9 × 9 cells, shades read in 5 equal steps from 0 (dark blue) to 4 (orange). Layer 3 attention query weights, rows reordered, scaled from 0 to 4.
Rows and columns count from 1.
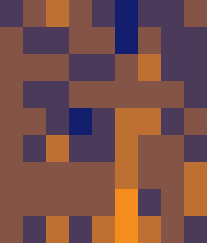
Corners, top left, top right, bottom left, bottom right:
1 2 2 1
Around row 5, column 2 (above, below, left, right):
1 1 2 1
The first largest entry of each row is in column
3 1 7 1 6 3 6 6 6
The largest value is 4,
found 2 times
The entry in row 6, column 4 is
1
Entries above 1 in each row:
4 4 5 6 5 5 9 8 6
